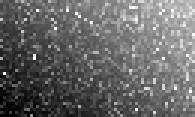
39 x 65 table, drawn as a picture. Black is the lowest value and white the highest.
Slope: up to the top right. Odd rows or columns: none. Ninth with the highest average: top right. Ninth with the lowest average: bottom left. Mirror symmetry: none. Grain: fine.
